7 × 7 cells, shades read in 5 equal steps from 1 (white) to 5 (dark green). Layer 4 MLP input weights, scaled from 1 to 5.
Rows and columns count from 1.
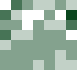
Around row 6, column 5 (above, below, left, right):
3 3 3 2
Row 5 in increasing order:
2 3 3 3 3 3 3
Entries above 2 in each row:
3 3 4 4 6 6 4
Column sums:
20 20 16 17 19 16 20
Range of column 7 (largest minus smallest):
4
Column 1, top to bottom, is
1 4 3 4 2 3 3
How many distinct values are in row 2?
5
